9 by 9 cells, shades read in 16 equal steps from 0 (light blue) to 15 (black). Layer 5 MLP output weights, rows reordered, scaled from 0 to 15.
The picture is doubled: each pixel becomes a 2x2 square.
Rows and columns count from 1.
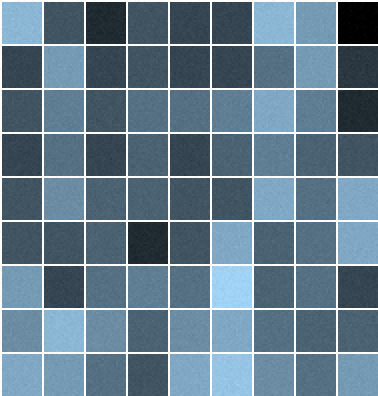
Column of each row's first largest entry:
9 9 9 1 1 4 2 4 4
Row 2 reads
10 4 10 9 10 10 7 4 11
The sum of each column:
61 56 76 76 70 50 49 58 75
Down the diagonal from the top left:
2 4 9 8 9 3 8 8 4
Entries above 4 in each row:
6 7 8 9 7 7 7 7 4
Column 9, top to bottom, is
15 11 12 9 3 3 10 8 4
